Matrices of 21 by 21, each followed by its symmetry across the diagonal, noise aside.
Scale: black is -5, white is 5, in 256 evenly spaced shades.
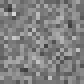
symmetric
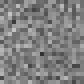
neither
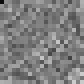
symmetric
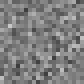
antisymmetric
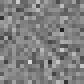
antisymmetric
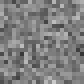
antisymmetric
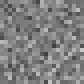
symmetric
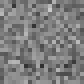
neither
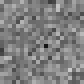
symmetric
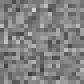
neither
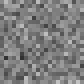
neither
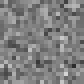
antisymmetric
